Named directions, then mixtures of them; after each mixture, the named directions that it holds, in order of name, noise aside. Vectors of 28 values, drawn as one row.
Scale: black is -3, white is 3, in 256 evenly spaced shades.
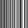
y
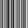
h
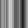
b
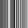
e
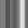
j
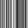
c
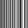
y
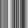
b, e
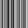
h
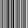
h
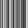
b, h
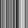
c, e, j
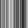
b, c, e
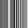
e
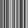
b, h, y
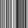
c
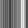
b, h, j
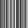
c, e, y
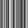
b, h, y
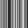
b, e, y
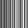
y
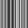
c, e, h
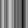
b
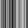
b, c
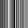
e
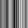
b, e, j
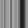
j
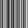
h
